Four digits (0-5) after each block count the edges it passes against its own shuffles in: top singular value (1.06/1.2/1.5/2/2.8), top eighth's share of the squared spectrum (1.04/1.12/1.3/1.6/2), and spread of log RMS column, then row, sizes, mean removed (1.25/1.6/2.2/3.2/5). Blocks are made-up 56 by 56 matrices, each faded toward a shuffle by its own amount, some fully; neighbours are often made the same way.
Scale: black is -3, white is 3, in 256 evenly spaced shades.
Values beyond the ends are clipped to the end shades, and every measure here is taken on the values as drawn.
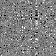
3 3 1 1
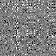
4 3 2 2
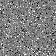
0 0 0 0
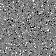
0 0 0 0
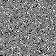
0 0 0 0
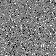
2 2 0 0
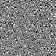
4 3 2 1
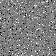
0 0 0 0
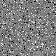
3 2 0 0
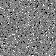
1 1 0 0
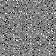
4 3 1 1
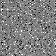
3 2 1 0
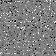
2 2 0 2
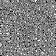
3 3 1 1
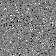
1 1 0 0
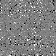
2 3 2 2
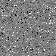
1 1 0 1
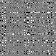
2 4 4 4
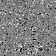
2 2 1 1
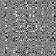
4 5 3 3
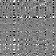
4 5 3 3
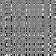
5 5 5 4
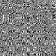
4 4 2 2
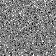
0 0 0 1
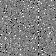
2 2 1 0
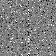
2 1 1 0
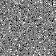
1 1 2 0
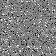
2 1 0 0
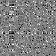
4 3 1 2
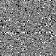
3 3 1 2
